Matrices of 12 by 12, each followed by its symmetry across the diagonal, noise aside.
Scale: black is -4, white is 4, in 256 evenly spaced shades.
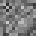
symmetric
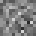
symmetric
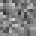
antisymmetric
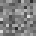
antisymmetric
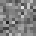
antisymmetric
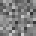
antisymmetric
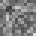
symmetric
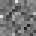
symmetric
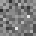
symmetric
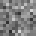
antisymmetric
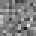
antisymmetric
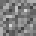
symmetric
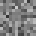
antisymmetric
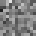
antisymmetric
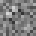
symmetric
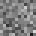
antisymmetric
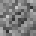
symmetric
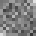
symmetric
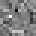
antisymmetric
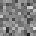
antisymmetric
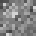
symmetric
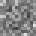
symmetric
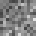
symmetric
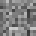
antisymmetric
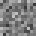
symmetric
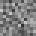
antisymmetric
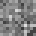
symmetric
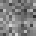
antisymmetric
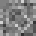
symmetric
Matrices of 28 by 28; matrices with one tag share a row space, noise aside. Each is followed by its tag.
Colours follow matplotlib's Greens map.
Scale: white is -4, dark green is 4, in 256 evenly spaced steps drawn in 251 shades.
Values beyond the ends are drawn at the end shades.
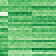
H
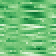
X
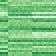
H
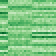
H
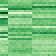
H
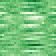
X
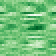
X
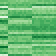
H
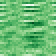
X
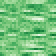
X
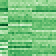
H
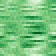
X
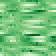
X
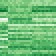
H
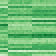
H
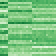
H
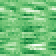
X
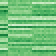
H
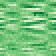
X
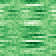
X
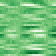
X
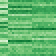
H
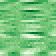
X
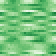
X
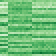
H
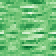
X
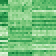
H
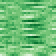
X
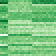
H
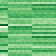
H
